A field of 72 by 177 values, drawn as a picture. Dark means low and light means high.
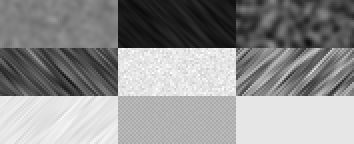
The table splits into 3 rows of 3 panels. Panel 1,1: middling, blotchy, faint in contrast. Panel 1,2: very low, slanting down to the right, faint in contrast. Panel 1,3: low, blotchy. Panel 2,1: low, slanting down to the right. Panel 2,2: very high, fine-grained, faint in contrast. Panel 2,3: middling, slanting up to the right, strong in contrast. Panel 3,1: very high, slanting up to the right, faint in contrast. Panel 3,2: high, checkered, faint in contrast. Panel 3,3: very high, flat.
